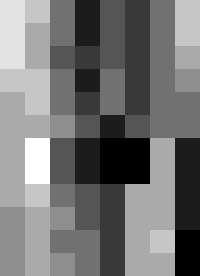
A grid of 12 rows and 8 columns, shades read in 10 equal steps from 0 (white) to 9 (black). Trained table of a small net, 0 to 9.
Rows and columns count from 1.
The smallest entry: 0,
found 2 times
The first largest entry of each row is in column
4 4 4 4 4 5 5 5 8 8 8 8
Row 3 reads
1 3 6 7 6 7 5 3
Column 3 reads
5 5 6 5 5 4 6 6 5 4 5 4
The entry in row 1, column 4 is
8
